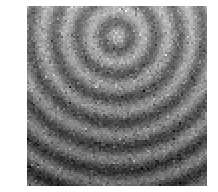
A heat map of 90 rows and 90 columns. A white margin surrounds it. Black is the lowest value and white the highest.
The histogram is bell-shaped. The field climbs toward the top. Concentric rings centre on the top middle.
